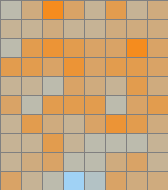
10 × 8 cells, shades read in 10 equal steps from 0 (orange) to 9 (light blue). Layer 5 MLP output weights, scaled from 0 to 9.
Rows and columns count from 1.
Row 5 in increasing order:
2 3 4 4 5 5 5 6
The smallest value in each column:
2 2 0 1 2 1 0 2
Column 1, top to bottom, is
6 5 6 2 5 3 5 5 5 3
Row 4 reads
2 2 3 1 3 2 2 3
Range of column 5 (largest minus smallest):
5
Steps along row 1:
down down up up down up down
